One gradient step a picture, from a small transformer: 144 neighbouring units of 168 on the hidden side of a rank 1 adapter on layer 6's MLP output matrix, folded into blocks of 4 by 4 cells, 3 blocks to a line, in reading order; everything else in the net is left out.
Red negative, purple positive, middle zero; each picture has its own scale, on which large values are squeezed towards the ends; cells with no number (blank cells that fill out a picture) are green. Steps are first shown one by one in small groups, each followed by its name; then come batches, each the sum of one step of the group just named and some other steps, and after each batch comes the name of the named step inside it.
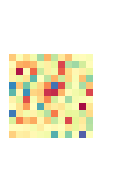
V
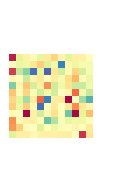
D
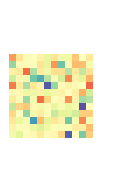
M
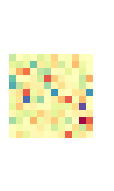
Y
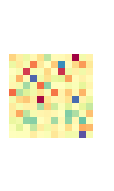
M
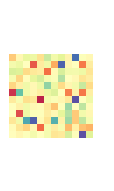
M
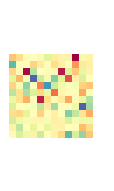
M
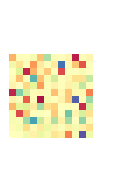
D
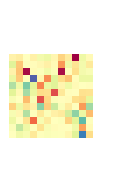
V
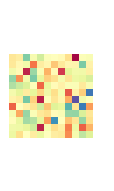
Y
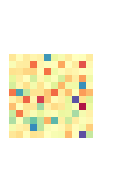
V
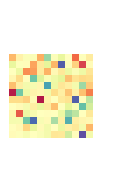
M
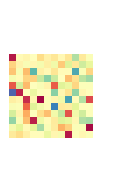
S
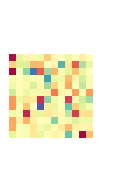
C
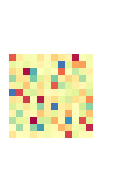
S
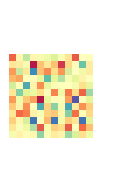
C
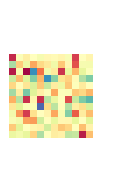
C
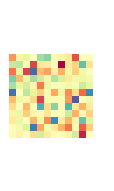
C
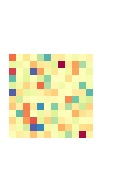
C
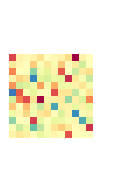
S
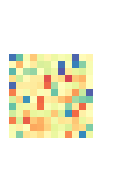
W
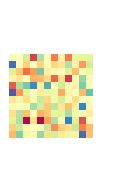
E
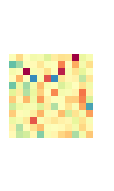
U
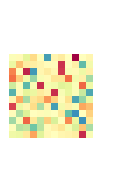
W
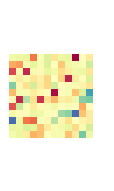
W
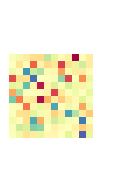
W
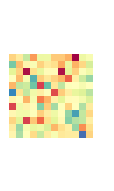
E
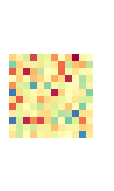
E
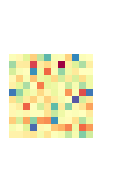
E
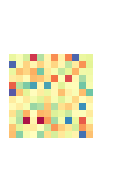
E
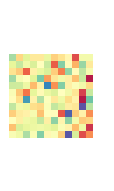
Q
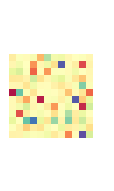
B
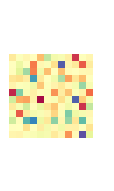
B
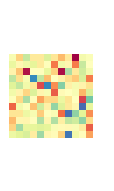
Q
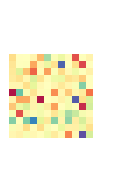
B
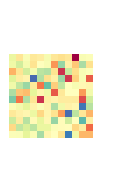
Q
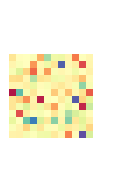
B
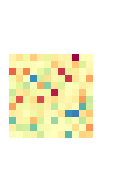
Q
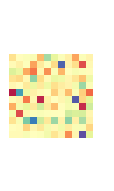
B
